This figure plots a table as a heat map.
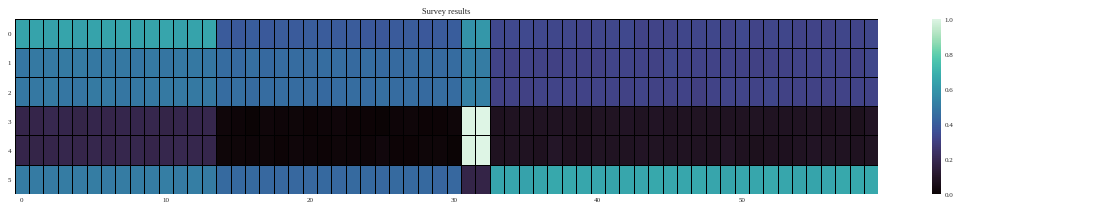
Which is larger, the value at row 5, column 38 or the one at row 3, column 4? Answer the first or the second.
the first
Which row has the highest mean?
5
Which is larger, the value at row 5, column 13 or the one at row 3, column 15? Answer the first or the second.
the first
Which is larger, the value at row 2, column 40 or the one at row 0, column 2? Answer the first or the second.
the second
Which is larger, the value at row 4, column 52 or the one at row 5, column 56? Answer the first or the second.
the second
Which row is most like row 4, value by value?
3
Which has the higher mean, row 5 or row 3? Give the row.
5
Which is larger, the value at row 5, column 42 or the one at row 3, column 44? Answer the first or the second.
the first
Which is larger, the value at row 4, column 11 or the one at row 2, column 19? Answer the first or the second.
the second
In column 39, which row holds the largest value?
5
